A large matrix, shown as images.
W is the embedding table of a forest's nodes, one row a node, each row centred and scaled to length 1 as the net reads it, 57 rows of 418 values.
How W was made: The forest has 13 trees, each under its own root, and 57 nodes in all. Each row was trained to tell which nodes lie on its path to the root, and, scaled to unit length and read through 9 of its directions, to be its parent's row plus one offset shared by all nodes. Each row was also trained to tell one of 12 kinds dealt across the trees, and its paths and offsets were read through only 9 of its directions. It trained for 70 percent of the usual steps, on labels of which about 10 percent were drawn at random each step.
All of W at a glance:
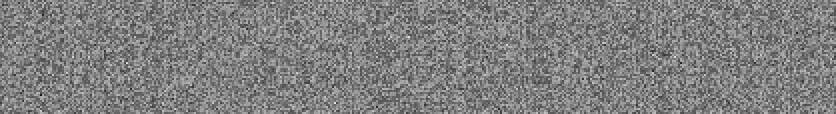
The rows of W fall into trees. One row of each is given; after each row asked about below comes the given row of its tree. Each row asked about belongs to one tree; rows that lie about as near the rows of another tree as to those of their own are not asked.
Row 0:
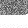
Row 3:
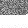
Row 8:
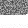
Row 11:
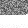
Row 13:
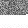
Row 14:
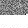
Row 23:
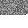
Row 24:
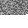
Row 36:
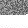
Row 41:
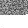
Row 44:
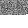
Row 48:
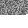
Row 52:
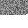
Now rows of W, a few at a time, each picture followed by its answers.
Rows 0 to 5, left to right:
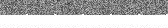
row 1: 13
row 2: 0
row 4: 14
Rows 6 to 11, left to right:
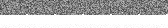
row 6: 24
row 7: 13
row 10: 11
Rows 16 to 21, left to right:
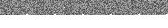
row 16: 11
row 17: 52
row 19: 41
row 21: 0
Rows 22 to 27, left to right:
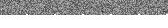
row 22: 13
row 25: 36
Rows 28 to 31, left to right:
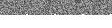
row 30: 41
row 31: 14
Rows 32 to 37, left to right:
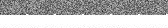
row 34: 11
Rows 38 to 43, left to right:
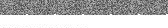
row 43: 48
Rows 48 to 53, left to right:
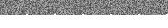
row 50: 3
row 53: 41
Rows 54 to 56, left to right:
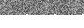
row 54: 36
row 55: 48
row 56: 48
